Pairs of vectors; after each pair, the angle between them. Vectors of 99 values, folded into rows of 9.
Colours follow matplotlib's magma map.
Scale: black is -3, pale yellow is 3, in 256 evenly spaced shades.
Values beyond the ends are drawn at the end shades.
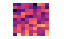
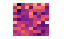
orthogonal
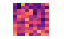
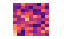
partly aligned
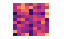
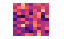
partly aligned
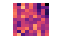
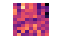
nearly parallel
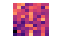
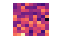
partly opposed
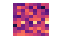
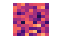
partly opposed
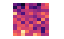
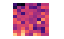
nearly parallel
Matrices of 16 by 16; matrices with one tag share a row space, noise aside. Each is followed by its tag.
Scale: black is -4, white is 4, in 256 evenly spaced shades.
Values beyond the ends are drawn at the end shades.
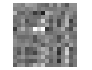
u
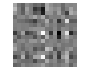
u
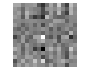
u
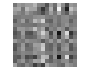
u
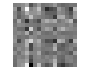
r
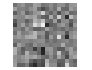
u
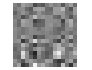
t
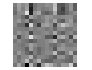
r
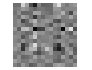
t
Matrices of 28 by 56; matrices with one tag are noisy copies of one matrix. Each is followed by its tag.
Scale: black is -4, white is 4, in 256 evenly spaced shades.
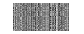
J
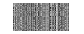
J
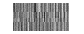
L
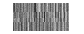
L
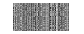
J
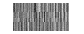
L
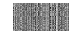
J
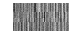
L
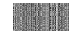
J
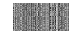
J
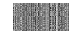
J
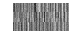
L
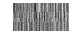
L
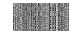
J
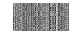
J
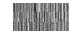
L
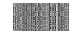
J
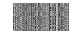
J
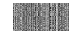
J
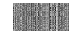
J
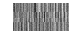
L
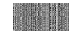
J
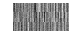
L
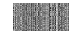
J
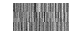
L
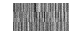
L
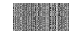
J
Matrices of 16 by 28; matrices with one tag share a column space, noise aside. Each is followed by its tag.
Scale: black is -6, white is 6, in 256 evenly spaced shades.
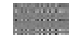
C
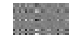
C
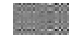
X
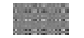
C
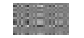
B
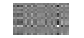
B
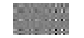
C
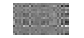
B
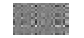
B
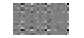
X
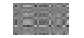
B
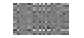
X
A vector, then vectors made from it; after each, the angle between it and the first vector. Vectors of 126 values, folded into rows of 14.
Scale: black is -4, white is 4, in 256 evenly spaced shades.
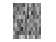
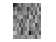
partly aligned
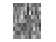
partly aligned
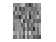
partly opposed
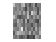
nearly opposite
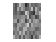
orthogonal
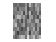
nearly parallel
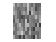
partly opposed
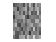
nearly parallel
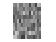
partly opposed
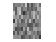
orthogonal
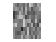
partly aligned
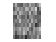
orthogonal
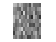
partly opposed
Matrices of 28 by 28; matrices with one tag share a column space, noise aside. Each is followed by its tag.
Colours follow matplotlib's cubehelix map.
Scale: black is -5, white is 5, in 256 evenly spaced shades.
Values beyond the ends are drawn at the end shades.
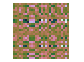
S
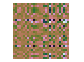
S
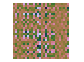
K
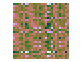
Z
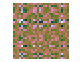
S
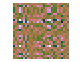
S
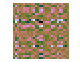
S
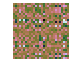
S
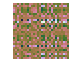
S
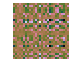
S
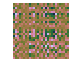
K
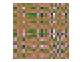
K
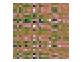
S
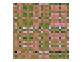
Z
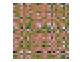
Z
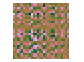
K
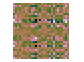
S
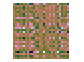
Z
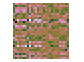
S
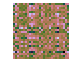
Z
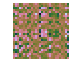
K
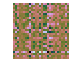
Z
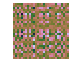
K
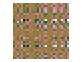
S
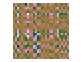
K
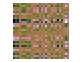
S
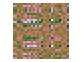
S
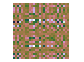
S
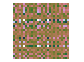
S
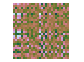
K
